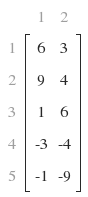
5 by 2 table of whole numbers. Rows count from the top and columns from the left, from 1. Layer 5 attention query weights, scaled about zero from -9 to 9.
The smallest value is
-9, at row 5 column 2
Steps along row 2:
down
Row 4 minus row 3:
-4 -10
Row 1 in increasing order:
3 6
